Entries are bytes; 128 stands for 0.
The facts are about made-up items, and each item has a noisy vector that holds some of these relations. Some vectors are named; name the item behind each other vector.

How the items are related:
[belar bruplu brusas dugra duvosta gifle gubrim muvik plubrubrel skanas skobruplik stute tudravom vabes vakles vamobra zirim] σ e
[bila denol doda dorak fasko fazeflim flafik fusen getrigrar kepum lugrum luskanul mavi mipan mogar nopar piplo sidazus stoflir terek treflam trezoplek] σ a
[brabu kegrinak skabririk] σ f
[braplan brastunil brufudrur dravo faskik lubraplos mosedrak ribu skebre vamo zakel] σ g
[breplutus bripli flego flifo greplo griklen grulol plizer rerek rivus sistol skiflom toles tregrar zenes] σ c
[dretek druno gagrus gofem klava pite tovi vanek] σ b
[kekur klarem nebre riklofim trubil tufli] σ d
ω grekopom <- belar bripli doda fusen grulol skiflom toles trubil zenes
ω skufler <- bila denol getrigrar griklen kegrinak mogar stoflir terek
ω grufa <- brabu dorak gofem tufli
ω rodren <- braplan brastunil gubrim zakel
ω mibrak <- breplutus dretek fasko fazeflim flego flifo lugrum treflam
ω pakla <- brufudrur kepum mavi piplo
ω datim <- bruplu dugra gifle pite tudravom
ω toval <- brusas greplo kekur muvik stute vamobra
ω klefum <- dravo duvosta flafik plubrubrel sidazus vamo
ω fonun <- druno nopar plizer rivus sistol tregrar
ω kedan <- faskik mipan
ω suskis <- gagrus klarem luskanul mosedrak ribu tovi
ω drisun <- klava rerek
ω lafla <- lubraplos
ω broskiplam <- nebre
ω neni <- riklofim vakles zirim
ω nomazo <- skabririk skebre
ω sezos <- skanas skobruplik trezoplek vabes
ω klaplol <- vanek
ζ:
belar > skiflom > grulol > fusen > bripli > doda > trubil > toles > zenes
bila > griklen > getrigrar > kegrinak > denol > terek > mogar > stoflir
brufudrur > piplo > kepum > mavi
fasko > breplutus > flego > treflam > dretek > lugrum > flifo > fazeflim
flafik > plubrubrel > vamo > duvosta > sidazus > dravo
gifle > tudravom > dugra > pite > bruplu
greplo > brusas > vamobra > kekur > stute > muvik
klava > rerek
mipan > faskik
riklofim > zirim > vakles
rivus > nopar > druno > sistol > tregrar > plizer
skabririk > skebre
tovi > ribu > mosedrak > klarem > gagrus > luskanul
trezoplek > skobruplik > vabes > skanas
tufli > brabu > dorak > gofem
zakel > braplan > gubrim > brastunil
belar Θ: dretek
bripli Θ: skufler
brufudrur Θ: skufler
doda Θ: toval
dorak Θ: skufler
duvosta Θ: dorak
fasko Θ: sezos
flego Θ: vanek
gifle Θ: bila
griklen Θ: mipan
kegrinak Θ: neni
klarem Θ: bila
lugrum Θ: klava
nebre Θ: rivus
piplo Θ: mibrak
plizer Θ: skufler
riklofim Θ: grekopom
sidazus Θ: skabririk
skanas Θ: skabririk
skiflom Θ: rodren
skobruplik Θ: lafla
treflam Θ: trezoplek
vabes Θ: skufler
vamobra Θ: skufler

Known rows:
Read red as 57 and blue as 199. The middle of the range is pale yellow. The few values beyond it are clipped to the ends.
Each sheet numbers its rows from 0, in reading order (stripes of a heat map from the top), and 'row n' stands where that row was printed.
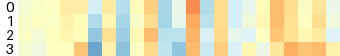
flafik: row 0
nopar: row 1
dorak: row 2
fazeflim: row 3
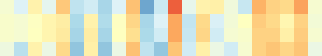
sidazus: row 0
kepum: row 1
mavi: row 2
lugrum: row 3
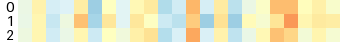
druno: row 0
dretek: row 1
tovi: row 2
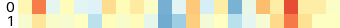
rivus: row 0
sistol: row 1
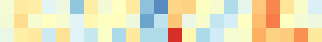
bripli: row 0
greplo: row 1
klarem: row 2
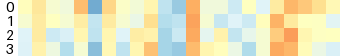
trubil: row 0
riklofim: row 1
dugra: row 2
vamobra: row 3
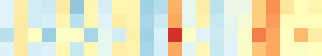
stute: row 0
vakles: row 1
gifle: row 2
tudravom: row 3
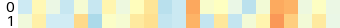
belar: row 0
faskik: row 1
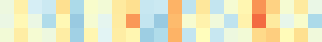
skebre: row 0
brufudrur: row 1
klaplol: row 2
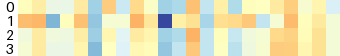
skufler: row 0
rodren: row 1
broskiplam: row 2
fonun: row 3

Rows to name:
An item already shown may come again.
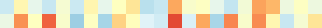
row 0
belar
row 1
mipan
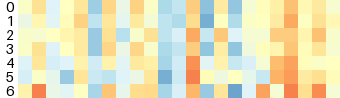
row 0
sezos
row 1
mibrak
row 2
fusen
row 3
sezos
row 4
plubrubrel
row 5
skanas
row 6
lafla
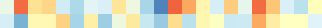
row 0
griklen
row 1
treflam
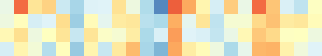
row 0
griklen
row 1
gagrus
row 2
tufli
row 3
duvosta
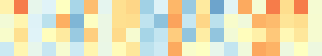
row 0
lafla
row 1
dravo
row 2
sezos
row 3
belar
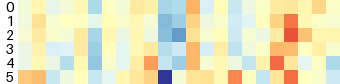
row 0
suskis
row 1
breplutus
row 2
flifo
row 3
druno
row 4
brufudrur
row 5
skiflom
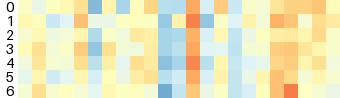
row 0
luskanul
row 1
skabririk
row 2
suskis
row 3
kekur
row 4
klefum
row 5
tovi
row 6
greplo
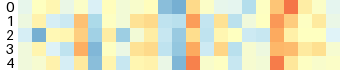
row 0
flego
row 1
vamo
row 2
treflam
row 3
dravo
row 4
kegrinak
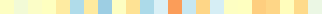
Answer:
getrigrar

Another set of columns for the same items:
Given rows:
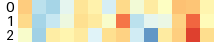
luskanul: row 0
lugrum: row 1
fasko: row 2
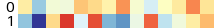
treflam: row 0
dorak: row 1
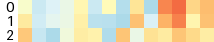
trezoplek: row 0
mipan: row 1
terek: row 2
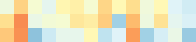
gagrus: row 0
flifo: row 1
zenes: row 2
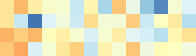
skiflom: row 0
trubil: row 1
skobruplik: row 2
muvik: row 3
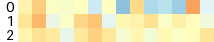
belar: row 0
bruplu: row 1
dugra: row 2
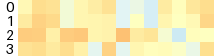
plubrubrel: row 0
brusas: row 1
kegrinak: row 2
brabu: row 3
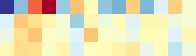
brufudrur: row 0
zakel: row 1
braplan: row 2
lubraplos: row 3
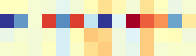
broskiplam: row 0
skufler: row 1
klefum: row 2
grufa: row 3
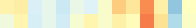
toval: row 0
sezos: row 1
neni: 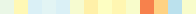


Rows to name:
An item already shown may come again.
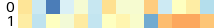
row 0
trubil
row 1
bila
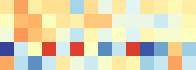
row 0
skabririk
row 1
flego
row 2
greplo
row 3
bripli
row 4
doda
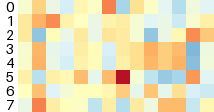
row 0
grulol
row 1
griklen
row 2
piplo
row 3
dretek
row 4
dretek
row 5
klarem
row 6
dravo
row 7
rivus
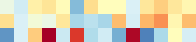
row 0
tufli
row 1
mipan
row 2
plizer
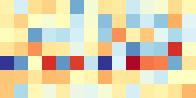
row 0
riklofim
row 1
belar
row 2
grekopom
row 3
gifle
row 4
skufler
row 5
kegrinak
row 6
nopar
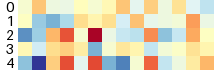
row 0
dravo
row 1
fusen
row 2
duvosta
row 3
riklofim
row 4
dorak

